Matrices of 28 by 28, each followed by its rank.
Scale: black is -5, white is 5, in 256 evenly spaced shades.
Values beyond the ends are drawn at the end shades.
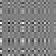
one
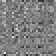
five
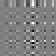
one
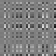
one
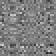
five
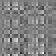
two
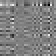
two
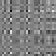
two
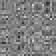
five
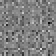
five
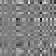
two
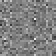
five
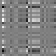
one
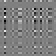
one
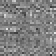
five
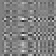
two
